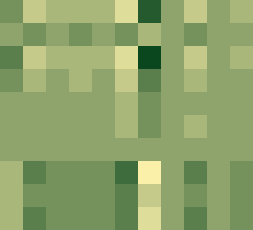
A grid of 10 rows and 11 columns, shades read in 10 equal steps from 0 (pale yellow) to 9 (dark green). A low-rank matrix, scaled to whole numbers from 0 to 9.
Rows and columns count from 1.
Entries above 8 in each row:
0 0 1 0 0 0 0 0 0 0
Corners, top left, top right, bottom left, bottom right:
5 3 3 5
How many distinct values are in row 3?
6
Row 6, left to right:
4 4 4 4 4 3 5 4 3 4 4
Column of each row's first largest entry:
7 2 7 7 7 7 1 6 6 2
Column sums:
41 41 41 41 41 38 43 40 40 40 41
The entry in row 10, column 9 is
6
